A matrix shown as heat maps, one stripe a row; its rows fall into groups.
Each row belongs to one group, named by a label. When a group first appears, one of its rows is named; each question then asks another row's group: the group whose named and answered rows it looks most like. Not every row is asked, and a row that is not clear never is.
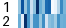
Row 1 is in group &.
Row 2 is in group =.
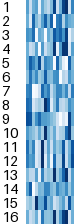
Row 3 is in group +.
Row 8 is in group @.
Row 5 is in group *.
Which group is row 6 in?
&
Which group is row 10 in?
@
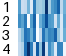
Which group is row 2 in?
+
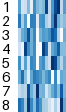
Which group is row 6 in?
&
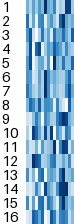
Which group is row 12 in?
=
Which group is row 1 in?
@
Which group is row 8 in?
*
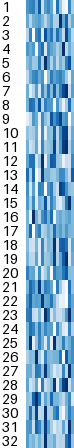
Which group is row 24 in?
*
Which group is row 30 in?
&
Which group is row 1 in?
*
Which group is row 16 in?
=
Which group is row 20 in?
+
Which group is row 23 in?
@
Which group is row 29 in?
=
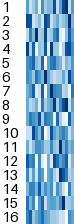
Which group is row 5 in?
+
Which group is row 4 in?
@
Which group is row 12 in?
+
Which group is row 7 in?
+
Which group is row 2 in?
@
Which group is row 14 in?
*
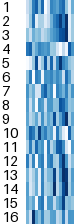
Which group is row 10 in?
*
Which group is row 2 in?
+
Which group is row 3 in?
+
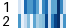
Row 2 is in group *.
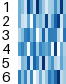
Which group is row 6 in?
+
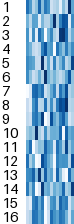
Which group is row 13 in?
*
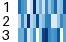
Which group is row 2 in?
&
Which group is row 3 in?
+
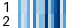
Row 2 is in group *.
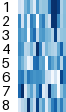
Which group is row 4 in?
@
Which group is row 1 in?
+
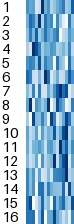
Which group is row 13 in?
+
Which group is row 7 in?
+
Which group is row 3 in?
&
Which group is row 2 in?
*
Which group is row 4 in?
=
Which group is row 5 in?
*
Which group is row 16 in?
+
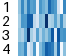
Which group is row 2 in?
=
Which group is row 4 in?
+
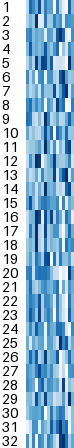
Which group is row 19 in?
@
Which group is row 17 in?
&
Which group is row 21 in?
&
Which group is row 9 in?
@
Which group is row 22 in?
*
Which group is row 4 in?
&
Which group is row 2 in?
&
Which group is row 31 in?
+
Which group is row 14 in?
@
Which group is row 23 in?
*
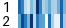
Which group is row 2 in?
*
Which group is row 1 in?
@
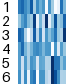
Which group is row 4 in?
&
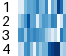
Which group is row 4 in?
+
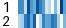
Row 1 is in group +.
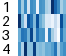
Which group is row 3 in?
*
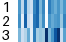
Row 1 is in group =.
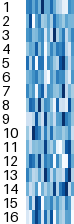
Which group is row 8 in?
*
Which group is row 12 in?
*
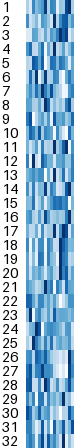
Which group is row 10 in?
*
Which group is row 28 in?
@
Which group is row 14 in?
@
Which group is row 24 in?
=
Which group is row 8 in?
@
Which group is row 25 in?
=
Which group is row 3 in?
+
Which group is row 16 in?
@
